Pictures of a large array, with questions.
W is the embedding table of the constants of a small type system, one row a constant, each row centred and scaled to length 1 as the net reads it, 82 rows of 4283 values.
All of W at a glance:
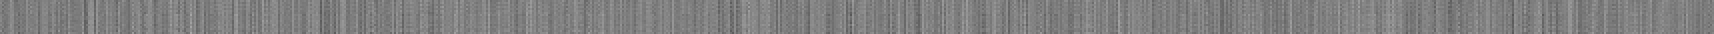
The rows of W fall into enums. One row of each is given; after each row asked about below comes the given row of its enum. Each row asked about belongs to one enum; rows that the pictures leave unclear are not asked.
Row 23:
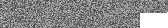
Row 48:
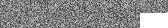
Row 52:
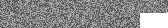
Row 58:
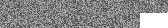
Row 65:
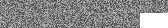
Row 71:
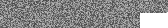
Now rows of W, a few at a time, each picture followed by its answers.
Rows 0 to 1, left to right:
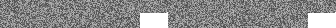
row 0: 52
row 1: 58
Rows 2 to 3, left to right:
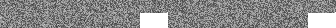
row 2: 65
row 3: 52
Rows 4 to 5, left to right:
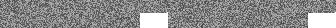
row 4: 52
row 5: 23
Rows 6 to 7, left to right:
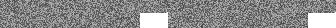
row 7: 23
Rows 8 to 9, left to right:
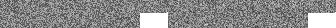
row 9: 48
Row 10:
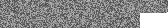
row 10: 52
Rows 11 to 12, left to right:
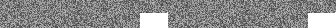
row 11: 58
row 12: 58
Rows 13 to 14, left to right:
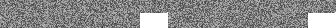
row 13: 65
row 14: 23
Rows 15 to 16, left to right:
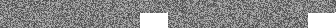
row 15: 71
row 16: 52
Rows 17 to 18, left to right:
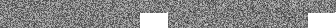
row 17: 71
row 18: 48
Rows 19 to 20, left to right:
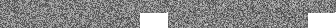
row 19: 52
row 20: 48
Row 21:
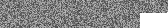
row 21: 58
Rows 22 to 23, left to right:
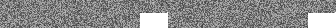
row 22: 58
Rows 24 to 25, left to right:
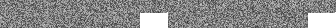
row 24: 65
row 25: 48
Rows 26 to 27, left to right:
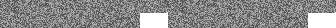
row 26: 52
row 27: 52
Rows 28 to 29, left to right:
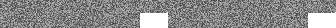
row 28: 23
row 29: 71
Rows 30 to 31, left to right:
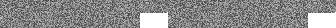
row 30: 71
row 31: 71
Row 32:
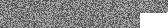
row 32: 71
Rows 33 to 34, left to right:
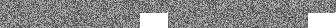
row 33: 58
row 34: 48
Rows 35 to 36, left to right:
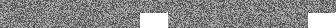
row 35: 23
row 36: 65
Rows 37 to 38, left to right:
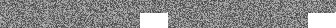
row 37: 65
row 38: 71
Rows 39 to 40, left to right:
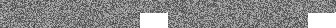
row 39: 23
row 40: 52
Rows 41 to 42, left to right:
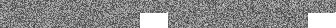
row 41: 23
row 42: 48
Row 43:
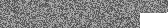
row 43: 52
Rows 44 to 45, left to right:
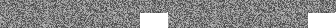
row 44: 65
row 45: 65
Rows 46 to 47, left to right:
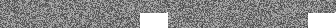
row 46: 52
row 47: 23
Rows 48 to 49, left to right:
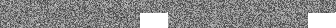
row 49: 65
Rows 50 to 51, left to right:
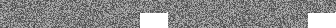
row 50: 23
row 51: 58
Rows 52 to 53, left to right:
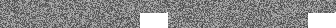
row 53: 23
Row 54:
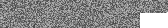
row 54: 23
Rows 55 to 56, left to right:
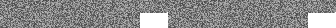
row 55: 71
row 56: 71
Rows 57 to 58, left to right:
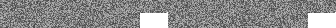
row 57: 23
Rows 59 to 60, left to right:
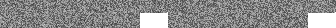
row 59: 65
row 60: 52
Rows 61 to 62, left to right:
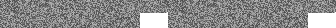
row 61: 52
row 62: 52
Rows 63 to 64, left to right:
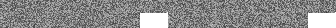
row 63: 23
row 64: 65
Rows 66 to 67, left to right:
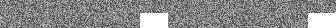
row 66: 65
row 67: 58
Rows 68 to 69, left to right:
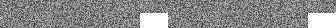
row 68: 71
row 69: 71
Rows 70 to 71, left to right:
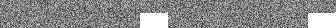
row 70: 48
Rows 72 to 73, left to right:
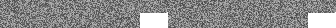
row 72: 52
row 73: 71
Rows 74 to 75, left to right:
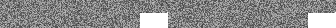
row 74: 58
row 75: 23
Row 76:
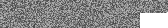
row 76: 23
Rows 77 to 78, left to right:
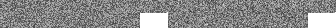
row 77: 23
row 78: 48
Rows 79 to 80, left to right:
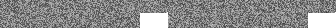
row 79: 52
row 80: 65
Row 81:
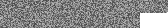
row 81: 71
